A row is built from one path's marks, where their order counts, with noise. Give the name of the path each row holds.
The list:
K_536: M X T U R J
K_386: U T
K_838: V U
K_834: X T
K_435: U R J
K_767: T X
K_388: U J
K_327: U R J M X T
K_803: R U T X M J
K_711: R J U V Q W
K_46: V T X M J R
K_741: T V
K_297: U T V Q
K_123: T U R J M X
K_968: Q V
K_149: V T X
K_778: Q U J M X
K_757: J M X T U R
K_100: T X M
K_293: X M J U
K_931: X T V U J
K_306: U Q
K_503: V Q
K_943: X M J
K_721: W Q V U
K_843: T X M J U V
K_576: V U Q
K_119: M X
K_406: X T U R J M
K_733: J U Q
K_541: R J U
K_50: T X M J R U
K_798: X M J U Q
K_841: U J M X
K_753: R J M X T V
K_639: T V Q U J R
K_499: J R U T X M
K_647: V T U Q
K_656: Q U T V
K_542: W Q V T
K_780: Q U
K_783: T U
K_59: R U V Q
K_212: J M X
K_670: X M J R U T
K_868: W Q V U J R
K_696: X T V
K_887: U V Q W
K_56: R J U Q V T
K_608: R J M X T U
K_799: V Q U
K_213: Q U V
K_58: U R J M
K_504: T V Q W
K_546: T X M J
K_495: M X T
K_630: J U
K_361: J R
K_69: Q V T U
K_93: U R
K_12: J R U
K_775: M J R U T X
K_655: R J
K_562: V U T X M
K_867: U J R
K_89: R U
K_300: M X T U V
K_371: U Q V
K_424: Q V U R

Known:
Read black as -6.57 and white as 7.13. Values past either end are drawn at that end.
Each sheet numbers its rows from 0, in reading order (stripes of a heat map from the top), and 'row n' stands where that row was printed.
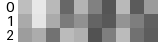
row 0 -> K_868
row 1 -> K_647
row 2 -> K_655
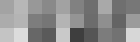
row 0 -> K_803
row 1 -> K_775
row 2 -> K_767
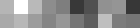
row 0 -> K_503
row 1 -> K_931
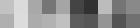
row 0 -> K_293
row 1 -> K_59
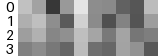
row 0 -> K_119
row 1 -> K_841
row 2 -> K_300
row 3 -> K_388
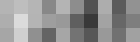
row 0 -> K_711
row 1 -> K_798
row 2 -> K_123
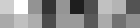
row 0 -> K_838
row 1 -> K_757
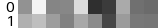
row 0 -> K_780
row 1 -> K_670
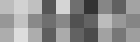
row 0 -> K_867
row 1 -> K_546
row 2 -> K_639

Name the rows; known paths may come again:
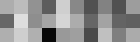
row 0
K_841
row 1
K_213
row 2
K_361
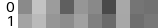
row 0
K_733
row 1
K_803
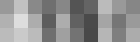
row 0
K_546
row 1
K_639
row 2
K_504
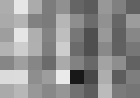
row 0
K_647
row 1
K_775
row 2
K_424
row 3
K_297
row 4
K_435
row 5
K_89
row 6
K_931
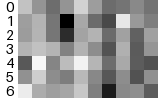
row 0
K_495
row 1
K_630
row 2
K_212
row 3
K_711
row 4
K_968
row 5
K_778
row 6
K_834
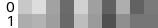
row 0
K_542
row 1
K_327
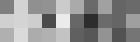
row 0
K_656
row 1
K_93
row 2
K_59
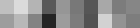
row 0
K_46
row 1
K_12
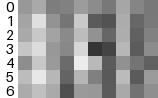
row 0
K_536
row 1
K_69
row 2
K_753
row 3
K_541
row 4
K_371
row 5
K_868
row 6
K_757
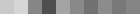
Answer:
K_149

